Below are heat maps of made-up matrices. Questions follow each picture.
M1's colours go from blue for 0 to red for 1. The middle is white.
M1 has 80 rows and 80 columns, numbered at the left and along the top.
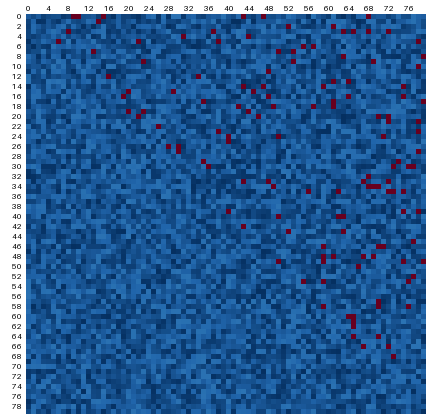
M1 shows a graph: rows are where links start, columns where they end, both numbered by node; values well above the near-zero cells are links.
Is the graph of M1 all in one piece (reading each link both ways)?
no
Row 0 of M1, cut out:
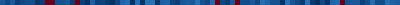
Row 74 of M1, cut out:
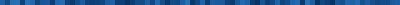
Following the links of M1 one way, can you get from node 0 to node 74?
yes
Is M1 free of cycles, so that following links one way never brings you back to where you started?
yes
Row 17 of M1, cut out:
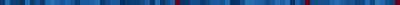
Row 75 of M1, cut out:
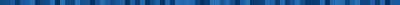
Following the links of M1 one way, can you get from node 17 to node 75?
yes
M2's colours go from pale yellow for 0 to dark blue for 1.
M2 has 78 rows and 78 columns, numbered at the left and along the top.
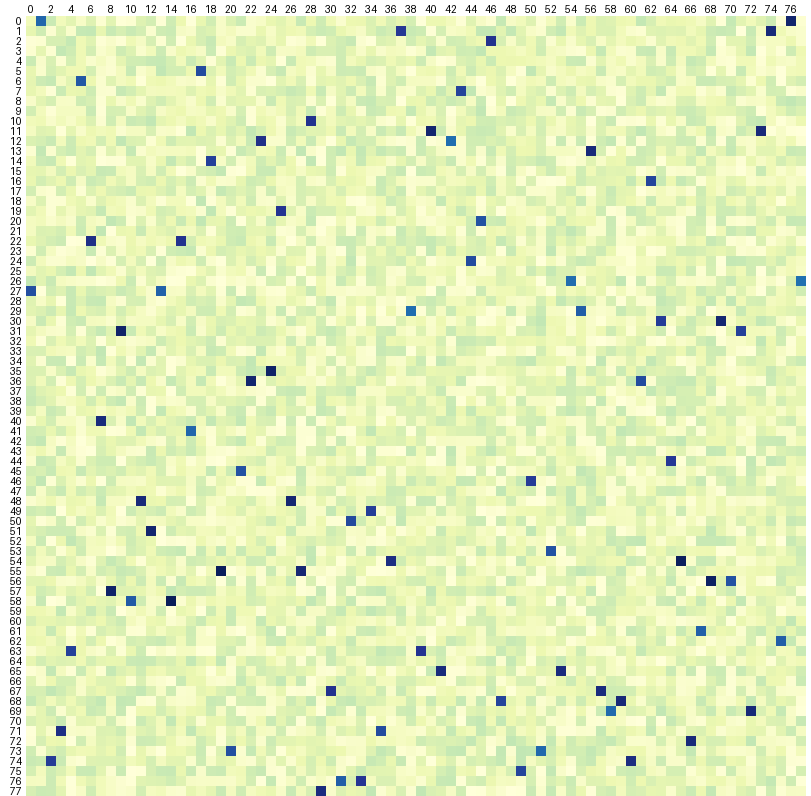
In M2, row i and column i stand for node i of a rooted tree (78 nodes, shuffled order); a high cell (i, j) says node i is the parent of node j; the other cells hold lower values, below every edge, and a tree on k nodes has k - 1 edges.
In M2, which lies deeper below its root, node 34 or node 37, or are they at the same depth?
node 34
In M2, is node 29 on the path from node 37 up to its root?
yes
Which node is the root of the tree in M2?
48
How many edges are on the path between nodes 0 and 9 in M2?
3
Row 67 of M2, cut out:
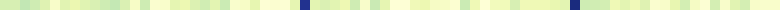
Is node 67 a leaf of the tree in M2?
no
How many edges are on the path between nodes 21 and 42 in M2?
6
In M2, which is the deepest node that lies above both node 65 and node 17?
54
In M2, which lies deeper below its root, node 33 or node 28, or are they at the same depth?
node 28
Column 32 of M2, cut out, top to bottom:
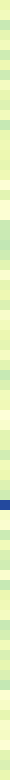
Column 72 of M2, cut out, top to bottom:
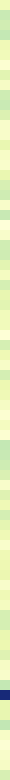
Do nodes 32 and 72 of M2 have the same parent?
no
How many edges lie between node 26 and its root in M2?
1
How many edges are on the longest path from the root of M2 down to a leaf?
13
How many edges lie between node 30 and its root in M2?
6
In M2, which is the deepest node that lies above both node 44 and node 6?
26
